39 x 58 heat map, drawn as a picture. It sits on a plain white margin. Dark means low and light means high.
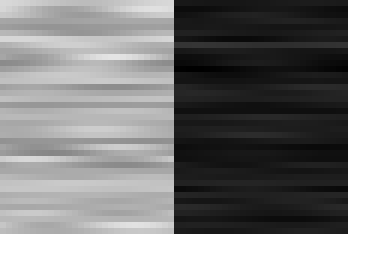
It is made of 1 by 2 panels. Panel 1,1: high, streaked across. Panel 1,2: very low, streaked across, faint in contrast.
